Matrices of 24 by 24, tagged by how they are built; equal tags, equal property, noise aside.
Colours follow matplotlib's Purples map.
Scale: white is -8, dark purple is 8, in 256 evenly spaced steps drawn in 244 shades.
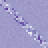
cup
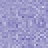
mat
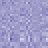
mat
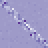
cup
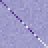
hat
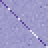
hat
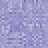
mat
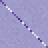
hat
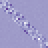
cup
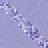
cup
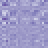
mat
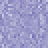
mat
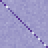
hat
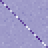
hat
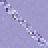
cup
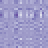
mat
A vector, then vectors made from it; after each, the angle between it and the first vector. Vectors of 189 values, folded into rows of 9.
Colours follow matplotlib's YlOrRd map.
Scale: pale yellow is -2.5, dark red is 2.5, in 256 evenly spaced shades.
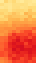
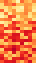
partly aligned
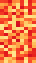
orthogonal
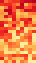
partly opposed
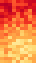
nearly opposite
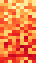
partly aligned
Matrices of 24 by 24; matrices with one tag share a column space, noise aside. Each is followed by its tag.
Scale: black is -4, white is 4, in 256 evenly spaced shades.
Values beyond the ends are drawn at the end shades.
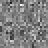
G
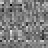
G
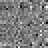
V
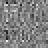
G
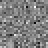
V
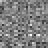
V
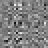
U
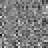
V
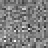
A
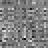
A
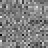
V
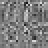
G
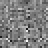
A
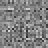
A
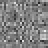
G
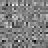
U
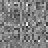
G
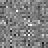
V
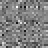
V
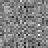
V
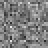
G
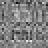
G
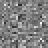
U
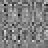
G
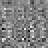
A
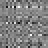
V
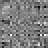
V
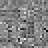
A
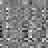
A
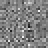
A
